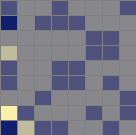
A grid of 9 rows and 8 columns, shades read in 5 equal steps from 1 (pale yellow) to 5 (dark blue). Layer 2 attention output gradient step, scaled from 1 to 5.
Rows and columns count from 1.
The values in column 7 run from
3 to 4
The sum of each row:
27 29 26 25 27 28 26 25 28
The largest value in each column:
5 4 4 4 4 4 4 4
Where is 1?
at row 8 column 1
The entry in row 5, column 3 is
3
